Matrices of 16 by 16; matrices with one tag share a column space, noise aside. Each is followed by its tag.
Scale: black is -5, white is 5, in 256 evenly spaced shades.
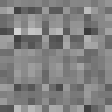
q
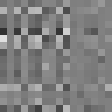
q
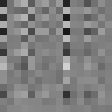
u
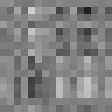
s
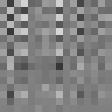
u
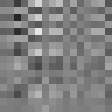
u
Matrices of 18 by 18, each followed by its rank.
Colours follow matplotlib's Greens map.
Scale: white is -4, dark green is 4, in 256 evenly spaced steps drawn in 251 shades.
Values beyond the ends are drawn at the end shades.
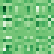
two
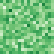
full rank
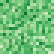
full rank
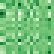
two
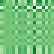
one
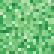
full rank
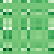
one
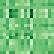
two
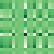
one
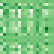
two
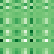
one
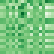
two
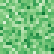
full rank
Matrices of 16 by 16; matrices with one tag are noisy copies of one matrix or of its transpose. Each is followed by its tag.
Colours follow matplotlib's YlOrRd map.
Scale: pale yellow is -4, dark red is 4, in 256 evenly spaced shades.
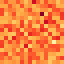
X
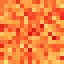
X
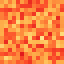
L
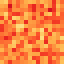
L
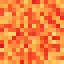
X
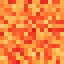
X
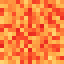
X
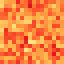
L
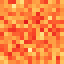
X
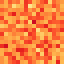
X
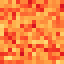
L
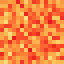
X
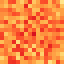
X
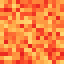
L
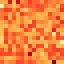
L
